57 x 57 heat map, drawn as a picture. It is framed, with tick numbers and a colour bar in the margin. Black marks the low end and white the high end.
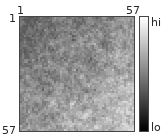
The ninth with the lowest average is the top left. There is an overall slope up to the bottom right. The ninth with the highest average is the bottom right. No row or column stands out.
